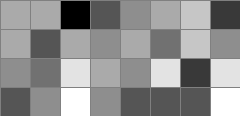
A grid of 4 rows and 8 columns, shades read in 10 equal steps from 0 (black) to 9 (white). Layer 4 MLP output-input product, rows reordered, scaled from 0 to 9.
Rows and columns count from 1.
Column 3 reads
0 6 8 9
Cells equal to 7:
2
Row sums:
35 42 46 40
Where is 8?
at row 3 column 3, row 3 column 6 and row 3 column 8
